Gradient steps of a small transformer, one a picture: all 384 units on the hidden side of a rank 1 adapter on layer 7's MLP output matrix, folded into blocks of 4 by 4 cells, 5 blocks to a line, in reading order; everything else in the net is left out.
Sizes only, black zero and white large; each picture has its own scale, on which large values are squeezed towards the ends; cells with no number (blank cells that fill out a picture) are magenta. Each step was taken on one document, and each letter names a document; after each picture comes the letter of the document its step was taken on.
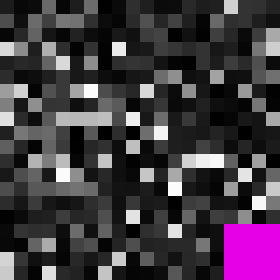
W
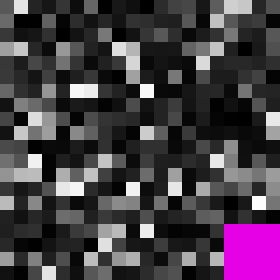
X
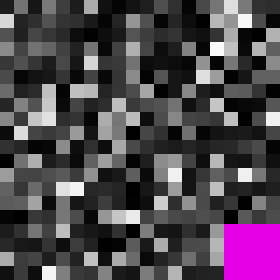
X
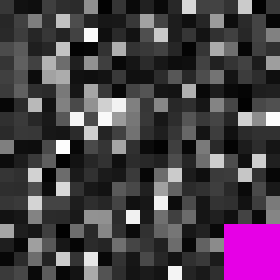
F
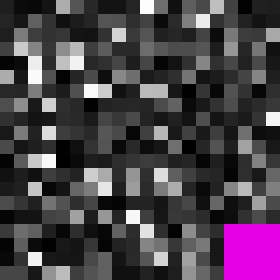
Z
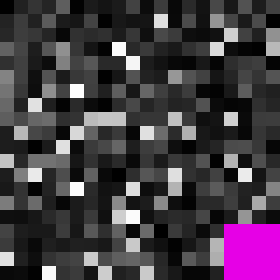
X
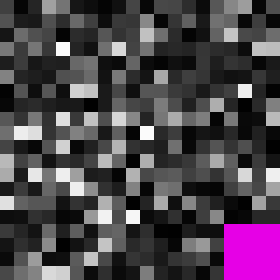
X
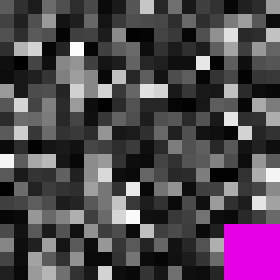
Z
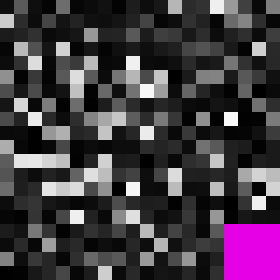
Z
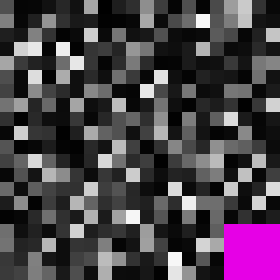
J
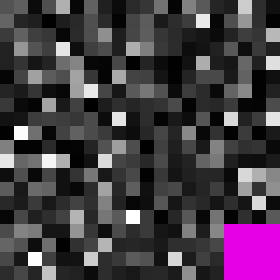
Z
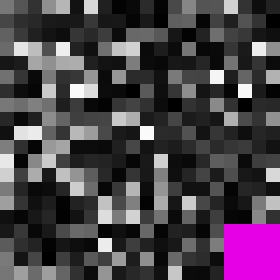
X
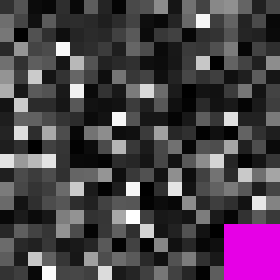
J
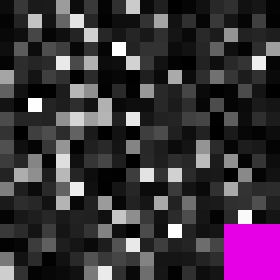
W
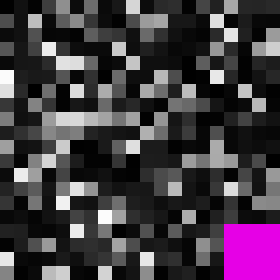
W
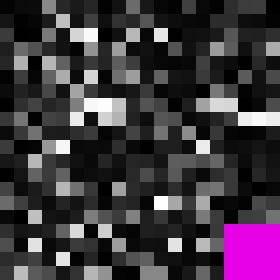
F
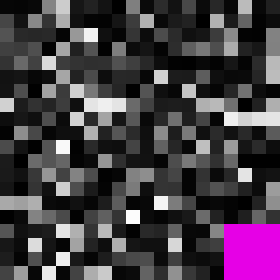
F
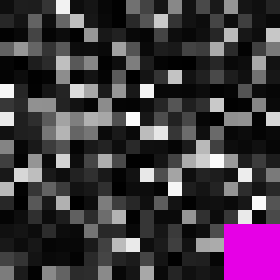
W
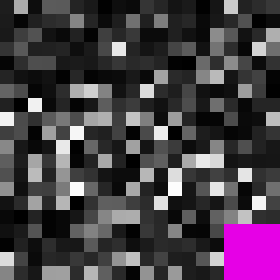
W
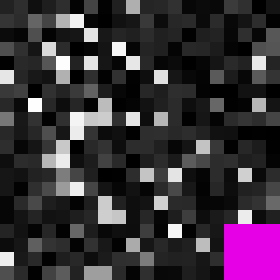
W
